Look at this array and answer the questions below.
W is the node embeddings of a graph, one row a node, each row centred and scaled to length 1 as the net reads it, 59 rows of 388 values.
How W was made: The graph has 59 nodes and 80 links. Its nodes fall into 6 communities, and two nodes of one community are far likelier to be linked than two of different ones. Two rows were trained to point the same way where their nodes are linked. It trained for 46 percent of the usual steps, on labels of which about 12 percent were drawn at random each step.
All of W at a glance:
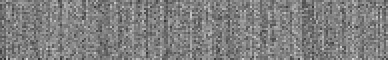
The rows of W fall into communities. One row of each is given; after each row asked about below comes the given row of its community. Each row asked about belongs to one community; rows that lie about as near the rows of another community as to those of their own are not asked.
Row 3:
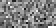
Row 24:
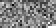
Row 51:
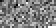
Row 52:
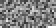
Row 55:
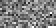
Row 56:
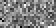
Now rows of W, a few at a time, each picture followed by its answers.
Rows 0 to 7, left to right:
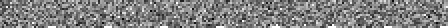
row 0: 55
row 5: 52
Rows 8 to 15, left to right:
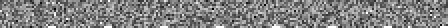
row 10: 3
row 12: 51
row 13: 51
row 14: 52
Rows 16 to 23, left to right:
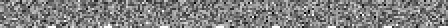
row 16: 51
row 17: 3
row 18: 3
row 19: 51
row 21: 55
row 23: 55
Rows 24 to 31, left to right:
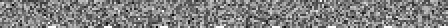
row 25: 51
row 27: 3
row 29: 52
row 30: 55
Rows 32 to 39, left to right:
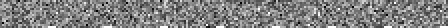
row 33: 56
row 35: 51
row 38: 51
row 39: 55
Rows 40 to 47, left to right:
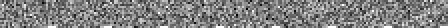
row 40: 3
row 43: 55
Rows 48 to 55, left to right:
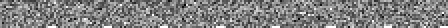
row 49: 52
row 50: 24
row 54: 3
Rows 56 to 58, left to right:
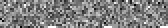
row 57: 52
